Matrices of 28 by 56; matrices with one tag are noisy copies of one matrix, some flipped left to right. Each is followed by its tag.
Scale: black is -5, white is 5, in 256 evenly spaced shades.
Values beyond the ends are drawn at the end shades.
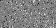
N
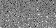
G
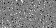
N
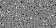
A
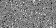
N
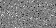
A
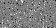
N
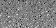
G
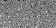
G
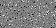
A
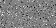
A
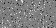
N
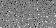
G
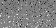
G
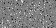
N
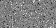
N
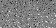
G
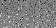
G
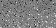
G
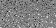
G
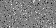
N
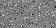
A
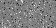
N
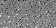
G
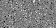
N
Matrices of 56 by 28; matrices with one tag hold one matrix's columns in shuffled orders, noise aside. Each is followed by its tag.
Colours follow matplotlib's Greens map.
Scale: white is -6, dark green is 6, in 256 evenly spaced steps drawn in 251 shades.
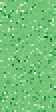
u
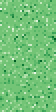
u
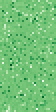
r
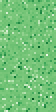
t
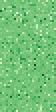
r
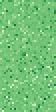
t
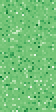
t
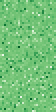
t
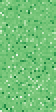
t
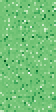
u
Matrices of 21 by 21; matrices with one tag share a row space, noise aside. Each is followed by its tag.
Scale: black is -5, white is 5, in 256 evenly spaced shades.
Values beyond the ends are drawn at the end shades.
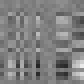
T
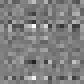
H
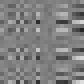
T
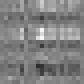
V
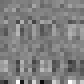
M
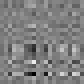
H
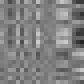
T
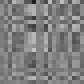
H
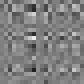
H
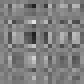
H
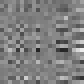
T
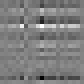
V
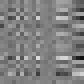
T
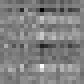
V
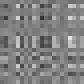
M
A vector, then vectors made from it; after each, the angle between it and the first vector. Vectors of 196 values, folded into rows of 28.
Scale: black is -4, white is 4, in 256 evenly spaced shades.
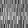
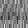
nearly opposite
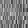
partly aligned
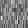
partly aligned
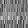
nearly parallel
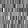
partly aligned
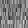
partly opposed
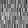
partly aligned
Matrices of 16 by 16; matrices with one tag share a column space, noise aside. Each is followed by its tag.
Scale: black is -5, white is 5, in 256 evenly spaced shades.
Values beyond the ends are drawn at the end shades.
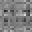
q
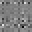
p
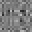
q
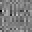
q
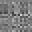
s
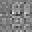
s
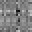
q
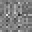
s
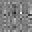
s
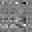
p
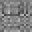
s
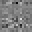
p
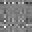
p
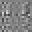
s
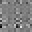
p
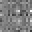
q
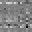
p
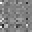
p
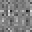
q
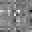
q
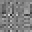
s
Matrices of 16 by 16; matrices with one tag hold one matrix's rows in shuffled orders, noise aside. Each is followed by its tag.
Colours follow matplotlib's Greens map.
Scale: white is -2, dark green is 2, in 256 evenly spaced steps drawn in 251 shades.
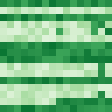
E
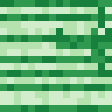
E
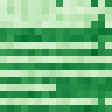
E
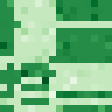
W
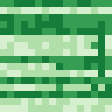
E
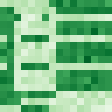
W
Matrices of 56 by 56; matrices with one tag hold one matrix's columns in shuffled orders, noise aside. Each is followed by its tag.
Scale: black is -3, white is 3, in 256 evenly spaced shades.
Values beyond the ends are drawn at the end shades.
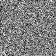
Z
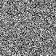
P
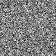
P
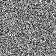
Z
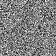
Z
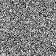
P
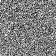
Z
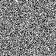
Z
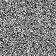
P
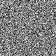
Z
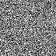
P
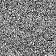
P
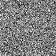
P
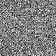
P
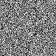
Z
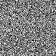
P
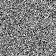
Z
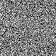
P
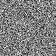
Z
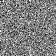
Z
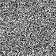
P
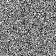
Z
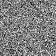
P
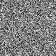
P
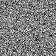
P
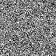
P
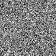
P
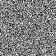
Z
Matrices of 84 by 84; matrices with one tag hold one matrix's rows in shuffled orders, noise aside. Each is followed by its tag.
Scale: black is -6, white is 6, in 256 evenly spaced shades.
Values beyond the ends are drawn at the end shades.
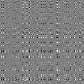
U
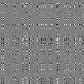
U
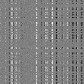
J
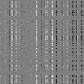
J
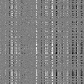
J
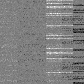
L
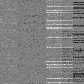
L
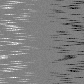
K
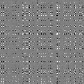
U
